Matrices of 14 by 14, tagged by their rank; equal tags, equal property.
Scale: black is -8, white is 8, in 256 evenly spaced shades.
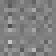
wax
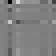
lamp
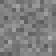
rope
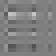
lamp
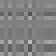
lamp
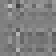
wax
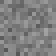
rope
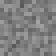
rope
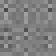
wax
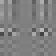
lamp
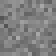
rope
